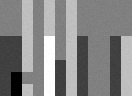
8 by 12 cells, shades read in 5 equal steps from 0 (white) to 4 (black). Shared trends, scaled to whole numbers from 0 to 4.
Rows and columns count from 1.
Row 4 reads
3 3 1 2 0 2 1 3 2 2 3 1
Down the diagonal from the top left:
2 2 1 2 0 3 1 3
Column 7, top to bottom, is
1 1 1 1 1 1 1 1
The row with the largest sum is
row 7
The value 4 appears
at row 7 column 2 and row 8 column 2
